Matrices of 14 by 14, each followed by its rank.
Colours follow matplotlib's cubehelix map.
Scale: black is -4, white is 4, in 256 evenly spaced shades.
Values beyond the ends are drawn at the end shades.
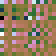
two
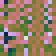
three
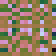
two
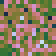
full rank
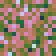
full rank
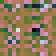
three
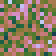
full rank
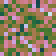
full rank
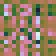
two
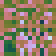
three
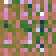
three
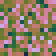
full rank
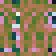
three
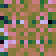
three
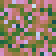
full rank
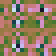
two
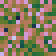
full rank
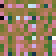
three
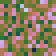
full rank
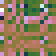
two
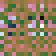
two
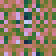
two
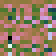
three
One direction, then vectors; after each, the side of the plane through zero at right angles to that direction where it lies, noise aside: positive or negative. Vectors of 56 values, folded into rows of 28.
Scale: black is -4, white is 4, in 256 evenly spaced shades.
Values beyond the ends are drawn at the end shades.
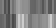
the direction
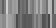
negative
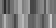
positive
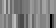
negative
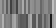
negative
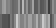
positive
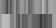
negative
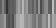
positive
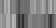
negative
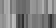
negative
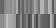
negative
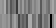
negative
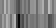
negative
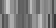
negative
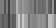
positive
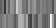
positive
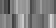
positive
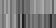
negative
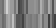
negative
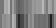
negative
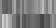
negative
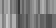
negative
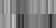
negative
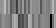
negative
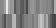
negative
